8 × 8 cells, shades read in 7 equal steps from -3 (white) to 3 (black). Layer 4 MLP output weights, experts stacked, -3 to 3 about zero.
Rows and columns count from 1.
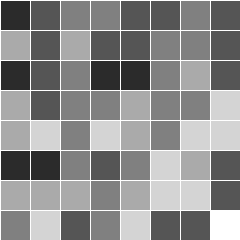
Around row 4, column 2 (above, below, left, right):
1 -2 -1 0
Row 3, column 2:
1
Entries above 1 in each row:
1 0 3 0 0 2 0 0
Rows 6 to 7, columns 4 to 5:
1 0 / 0 -1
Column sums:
2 1 -1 2 -1 -2 -5 -2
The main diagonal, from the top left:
2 1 0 0 -1 -2 -2 -3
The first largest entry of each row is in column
1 2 1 2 3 1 8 3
